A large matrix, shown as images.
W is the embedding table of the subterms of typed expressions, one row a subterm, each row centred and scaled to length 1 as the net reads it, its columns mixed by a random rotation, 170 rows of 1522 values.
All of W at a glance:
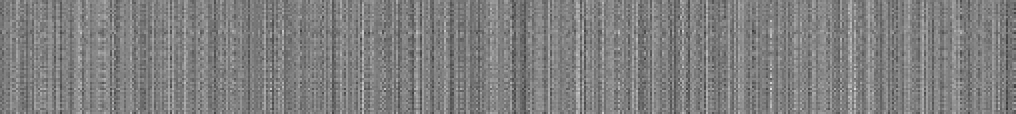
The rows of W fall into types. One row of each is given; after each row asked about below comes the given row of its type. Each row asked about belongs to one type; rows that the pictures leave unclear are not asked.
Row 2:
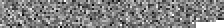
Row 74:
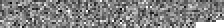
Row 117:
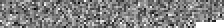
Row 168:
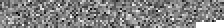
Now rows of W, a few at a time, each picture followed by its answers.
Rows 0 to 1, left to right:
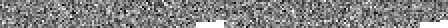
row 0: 168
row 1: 74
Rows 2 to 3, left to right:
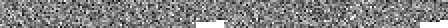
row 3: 74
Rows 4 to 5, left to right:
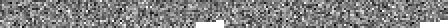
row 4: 74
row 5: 168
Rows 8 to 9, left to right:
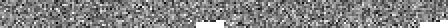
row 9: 117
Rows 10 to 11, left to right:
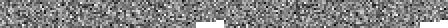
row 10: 168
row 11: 2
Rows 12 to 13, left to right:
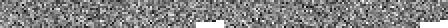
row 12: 117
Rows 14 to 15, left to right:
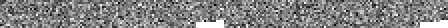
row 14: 117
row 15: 2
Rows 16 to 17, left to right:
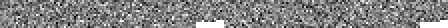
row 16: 168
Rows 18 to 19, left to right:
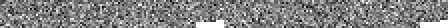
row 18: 117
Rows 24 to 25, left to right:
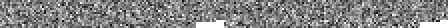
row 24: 168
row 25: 117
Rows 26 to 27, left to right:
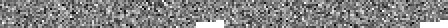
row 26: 168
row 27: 168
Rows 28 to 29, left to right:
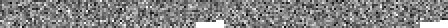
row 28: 74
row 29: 2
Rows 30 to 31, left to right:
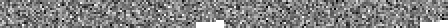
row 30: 168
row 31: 2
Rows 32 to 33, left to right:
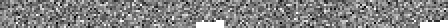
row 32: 168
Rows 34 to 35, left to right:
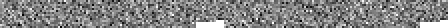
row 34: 2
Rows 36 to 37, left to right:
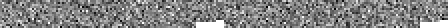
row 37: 2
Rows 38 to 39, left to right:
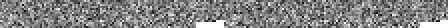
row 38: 117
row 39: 117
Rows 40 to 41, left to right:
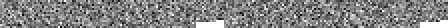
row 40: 2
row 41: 168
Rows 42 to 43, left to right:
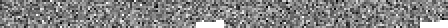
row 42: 168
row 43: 2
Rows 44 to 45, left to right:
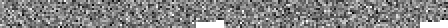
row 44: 2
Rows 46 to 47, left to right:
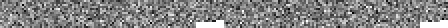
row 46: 117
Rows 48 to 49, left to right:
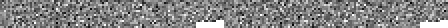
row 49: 168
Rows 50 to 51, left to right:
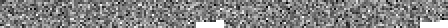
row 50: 117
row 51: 2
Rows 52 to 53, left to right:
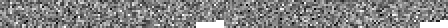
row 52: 168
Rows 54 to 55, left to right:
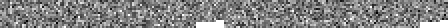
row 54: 168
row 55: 2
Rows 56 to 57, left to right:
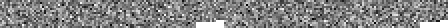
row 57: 117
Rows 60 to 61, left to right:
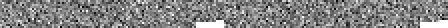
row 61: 2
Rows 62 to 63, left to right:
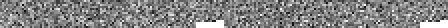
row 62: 117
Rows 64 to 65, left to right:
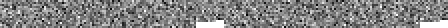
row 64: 2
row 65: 2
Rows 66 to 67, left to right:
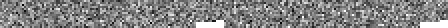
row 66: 117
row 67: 168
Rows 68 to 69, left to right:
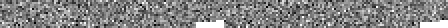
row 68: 74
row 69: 2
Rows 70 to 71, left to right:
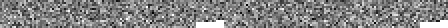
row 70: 2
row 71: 117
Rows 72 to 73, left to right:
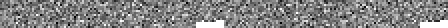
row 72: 168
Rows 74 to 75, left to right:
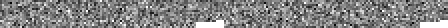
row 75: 168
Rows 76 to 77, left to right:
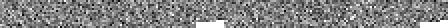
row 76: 2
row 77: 74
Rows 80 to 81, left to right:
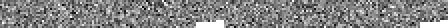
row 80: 168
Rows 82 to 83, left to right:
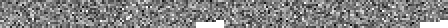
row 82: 74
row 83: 168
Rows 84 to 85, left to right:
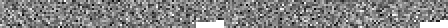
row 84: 2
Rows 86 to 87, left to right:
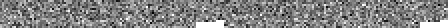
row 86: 2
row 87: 117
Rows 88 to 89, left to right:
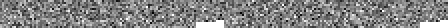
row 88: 2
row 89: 168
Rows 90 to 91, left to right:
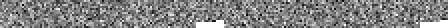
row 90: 117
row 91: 2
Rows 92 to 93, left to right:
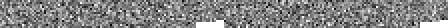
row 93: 2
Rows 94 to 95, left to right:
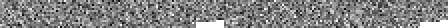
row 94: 2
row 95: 168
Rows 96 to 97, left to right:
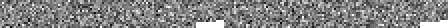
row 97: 168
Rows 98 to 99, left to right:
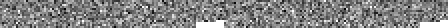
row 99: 74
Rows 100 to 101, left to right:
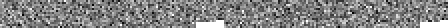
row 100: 2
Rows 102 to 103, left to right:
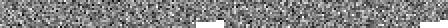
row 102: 2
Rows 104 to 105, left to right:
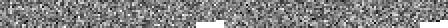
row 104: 168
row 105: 117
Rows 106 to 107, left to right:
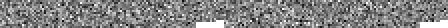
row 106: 168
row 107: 74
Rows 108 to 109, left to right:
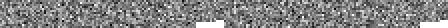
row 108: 168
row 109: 168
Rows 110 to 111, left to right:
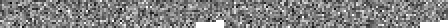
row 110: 74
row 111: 168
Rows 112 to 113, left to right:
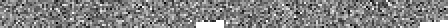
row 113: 168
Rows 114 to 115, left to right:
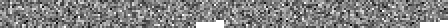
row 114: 168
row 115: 168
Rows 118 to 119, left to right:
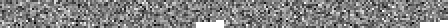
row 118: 74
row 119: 168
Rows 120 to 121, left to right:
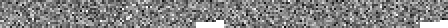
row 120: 74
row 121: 2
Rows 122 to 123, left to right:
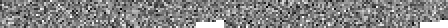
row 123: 2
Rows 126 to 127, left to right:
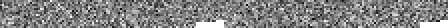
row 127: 117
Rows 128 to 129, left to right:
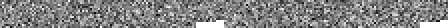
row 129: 117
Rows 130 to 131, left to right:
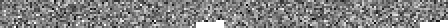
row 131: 117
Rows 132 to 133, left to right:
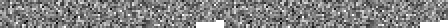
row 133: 168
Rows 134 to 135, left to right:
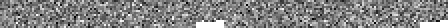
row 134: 168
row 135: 117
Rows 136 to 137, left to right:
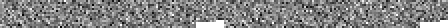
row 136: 2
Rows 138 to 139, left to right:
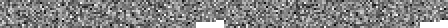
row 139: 2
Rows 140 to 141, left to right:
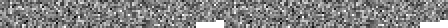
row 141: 168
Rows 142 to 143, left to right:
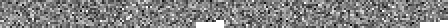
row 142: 74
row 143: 168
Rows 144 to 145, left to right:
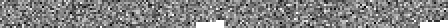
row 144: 2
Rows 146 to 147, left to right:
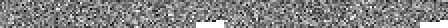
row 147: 74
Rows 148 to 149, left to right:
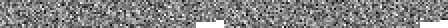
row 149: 2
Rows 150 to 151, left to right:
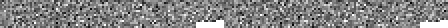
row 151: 168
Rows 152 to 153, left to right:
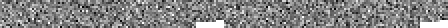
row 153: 2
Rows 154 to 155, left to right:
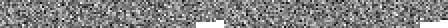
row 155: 2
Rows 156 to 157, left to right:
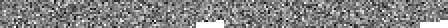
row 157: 168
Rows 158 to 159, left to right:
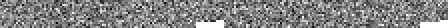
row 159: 168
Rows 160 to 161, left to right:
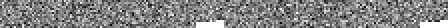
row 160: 2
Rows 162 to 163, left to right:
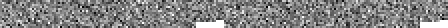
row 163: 2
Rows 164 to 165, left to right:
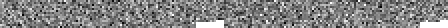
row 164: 2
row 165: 168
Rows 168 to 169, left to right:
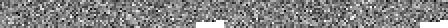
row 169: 74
